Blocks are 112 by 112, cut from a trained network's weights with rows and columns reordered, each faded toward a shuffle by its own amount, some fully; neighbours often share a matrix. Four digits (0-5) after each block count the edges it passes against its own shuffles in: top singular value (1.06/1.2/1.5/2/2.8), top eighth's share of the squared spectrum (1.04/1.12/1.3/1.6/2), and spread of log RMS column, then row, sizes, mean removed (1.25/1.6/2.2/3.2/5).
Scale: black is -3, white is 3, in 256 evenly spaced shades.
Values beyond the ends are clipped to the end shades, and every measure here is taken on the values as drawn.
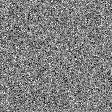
2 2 0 0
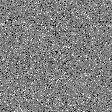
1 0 0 0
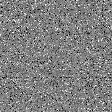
2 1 1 0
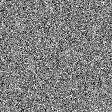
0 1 0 0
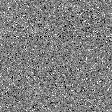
2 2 0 1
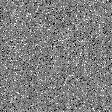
1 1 0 1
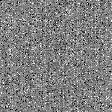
2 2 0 2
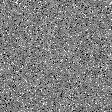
0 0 0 0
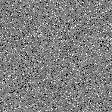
0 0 0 0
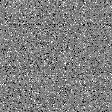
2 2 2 0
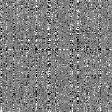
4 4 4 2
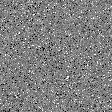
0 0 0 0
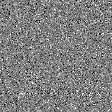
2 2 1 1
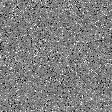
1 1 0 0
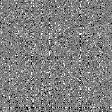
3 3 3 2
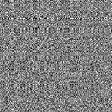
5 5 2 3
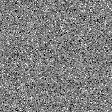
2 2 1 1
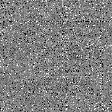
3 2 2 1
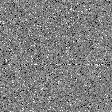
2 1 0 1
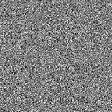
3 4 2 2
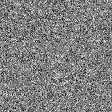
3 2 0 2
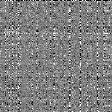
4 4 4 2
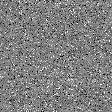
1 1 1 0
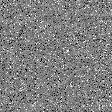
2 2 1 0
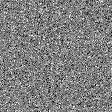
1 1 0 0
